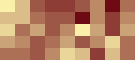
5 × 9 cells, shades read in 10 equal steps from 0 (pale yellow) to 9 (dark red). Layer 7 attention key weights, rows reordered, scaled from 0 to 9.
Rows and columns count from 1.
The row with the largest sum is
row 1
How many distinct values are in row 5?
6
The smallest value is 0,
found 2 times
